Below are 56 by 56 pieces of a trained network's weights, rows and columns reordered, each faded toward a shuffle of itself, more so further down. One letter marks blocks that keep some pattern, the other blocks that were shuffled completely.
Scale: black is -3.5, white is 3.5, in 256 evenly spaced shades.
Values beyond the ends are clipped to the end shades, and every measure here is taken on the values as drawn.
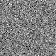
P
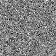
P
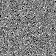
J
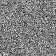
J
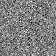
J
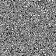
P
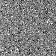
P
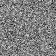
J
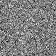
J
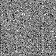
P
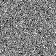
P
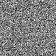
J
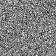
P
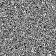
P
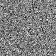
J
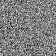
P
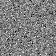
J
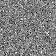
J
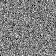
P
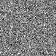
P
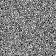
J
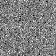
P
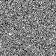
J
